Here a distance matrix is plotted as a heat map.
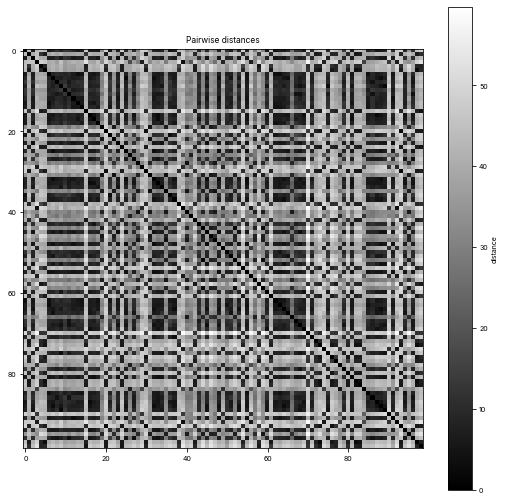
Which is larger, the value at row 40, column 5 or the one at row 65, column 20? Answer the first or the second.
the second
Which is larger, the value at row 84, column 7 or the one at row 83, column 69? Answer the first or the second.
the second
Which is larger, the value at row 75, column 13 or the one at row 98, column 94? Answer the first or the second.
the second
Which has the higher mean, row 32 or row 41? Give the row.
41
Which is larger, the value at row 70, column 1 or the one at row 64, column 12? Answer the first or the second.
the first
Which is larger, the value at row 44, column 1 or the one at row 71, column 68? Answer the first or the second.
the first
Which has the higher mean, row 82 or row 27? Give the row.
82
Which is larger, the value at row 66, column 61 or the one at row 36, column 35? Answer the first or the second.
the first
